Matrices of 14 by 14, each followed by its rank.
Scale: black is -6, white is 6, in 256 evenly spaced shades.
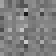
two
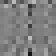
two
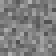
full rank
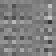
two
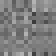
two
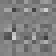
two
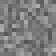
full rank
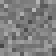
full rank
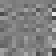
two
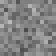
full rank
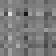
two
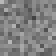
full rank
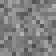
full rank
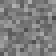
full rank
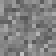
full rank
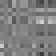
two
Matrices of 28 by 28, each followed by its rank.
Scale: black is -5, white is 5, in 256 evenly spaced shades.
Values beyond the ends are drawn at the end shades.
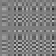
one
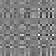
two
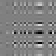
one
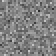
full rank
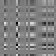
one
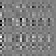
two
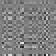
two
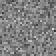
full rank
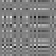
one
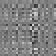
two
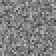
full rank
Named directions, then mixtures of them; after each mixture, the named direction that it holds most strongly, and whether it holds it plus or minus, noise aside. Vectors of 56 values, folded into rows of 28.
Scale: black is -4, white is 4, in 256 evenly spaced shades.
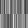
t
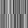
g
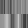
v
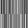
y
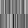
t, minus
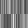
t, plus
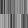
v, plus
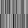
t, minus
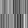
g, plus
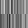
y, minus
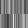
t, plus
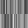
t, plus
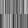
t, minus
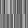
t, plus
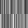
t, plus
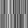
g, plus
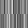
g, plus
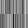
t, minus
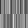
t, plus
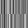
g, plus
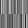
y, minus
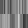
v, plus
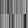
g, minus
